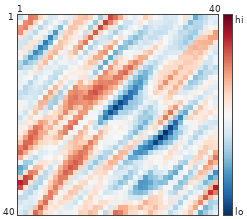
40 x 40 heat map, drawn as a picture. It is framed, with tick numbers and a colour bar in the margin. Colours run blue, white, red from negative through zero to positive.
Mirror symmetry: none. Average level on the scale: 50%. Grain: diagonal, up to the right. Calmest part: top right.
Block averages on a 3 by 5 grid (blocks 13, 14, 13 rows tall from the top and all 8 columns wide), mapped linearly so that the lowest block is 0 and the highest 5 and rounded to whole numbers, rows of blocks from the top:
1 3 3 1 2
3 5 0 0 1
3 4 1 1 2
